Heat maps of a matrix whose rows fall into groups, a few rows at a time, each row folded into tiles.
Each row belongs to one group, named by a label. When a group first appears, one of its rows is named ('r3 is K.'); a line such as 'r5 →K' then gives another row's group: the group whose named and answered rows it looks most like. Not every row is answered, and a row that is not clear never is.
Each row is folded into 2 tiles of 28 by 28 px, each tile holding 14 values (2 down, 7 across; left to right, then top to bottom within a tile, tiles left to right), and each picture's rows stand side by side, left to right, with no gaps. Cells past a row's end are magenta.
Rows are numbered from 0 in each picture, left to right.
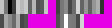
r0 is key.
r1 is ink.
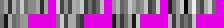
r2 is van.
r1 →key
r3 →ink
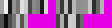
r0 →van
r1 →key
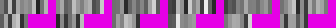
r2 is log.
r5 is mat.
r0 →key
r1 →van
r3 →ink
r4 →ink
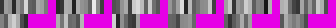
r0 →log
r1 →ink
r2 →ink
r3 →mat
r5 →log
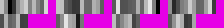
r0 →key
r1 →log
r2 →log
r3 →ink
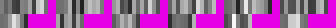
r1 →mat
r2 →log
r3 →van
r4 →ink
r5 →log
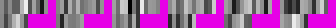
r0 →key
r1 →van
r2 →mat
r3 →van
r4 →key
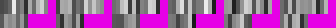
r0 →mat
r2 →mat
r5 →key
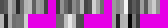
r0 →ink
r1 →log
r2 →mat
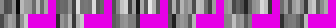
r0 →ink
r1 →ink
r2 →mat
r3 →van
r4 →log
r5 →van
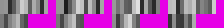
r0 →key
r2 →key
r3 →van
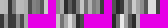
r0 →van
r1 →log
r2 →ink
